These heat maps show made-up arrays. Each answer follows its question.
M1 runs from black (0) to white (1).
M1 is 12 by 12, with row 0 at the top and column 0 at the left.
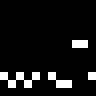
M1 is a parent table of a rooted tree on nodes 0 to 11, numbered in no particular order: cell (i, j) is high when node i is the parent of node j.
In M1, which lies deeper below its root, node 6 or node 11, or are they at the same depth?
the same depth
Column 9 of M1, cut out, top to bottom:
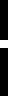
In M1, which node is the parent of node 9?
5
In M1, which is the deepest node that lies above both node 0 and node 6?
9
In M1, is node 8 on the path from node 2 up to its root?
no
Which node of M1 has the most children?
9
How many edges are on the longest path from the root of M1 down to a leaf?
2
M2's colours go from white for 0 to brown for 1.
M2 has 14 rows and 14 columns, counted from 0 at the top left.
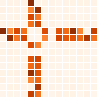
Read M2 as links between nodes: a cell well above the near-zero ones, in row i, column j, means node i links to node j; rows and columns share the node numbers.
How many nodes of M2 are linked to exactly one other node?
2
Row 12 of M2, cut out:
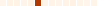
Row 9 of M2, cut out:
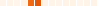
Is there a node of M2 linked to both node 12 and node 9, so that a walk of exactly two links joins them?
yes
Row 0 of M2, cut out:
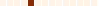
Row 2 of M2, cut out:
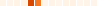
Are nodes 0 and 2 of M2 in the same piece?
yes
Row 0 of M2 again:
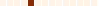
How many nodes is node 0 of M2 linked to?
1
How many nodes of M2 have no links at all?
1
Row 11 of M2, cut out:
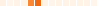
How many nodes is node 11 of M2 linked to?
2
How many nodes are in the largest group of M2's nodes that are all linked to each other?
2
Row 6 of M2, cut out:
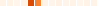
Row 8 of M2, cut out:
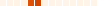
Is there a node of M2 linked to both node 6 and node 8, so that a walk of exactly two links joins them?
yes
